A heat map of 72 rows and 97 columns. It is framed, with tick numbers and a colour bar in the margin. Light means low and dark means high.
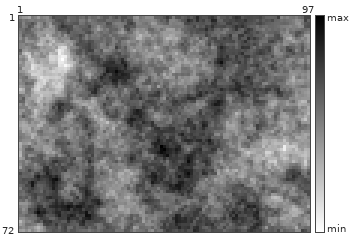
Stripes: none. Mirror symmetry: none. Odd rows or columns: none. Average level on the scale: 60%.
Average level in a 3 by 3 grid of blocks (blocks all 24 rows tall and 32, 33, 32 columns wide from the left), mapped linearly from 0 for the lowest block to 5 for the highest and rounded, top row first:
0 2 4 / 1 5 0 / 4 4 2
